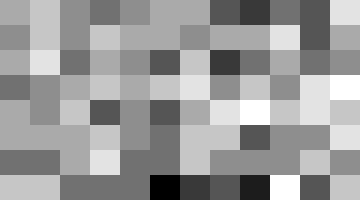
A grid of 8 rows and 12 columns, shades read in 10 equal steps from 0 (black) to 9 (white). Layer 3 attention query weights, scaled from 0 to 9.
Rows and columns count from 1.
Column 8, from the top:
3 6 2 5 8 7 5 3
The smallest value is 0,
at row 8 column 6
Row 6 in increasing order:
3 4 5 5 5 6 6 6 7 7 7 8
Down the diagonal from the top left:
6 7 4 7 5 4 7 3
